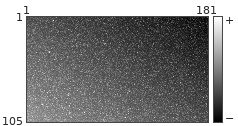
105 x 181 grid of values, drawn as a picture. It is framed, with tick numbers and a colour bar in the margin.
Slope: up to the bottom left. Stripes: none. Ninth with the highest average: bottom left. Ninth with the lowest average: top right.
